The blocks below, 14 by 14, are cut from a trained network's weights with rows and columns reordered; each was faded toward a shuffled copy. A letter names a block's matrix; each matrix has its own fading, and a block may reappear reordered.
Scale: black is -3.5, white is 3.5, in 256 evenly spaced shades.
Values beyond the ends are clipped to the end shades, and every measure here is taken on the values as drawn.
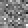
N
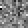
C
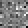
N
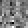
N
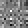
N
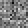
C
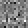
N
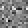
N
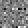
N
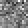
C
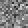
C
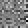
N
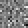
C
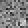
C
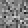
C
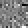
N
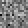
C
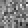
C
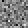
C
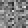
C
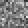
C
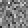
C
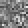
C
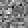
C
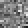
N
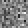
C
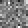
N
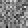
C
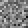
C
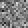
C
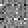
N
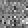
N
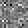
N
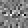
N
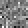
N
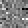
N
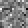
N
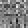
N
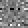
N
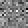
N
